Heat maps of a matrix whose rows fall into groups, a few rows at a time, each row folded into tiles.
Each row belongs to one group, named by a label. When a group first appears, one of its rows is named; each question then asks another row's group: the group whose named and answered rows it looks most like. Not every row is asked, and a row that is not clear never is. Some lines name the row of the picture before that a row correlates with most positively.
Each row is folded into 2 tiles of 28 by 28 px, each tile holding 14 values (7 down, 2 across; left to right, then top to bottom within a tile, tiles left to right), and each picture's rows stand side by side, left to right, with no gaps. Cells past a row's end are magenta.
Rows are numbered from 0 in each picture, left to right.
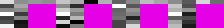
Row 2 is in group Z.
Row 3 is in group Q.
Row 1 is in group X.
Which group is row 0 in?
Q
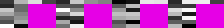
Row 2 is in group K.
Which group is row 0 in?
Q
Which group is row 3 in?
Q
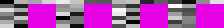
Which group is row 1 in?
Q
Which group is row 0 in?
Q
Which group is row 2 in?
X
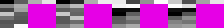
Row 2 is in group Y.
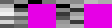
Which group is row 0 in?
X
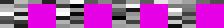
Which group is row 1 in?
X
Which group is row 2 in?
Y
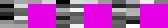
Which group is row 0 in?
Y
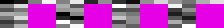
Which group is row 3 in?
Z
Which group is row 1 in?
Z
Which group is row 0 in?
K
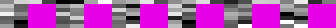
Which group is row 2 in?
Z
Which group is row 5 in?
Z
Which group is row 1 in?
K
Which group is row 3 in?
Q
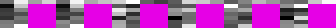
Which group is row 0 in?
Y
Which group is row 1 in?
Y
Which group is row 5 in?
Y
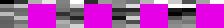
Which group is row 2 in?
Y
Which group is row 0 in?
K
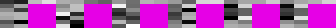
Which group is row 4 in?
Y
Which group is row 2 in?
Z
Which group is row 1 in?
Q
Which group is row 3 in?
Y
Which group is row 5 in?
Y
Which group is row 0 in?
K
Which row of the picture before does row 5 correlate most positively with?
2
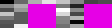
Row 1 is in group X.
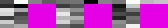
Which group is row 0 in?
X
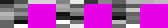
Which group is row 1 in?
Z
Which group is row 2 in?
Z
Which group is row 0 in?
K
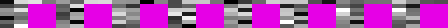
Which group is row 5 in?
X
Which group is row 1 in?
Y
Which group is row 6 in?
X
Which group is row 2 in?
X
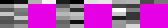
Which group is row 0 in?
K
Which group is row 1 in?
K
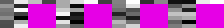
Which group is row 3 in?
K
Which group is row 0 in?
Z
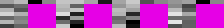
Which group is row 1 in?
Q
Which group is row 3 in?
X
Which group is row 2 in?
Q
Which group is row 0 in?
X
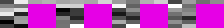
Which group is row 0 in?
Q
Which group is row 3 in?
Z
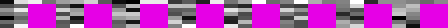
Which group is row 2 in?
K
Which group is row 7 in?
Q
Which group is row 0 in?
Z
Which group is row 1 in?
Z
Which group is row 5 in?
Q
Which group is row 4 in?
Q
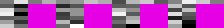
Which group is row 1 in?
Z
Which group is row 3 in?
Q
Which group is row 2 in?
Q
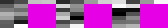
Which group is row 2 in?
Y
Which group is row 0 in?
K
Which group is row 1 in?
K
